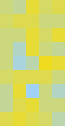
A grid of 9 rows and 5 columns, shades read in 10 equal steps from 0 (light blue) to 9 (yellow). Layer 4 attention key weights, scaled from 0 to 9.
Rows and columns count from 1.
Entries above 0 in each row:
5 5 5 5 5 5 4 5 5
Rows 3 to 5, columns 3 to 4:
8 6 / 8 5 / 3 9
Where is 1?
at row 5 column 2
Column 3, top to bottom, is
8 7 8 8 3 7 0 8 7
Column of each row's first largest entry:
3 2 3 3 4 2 2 3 2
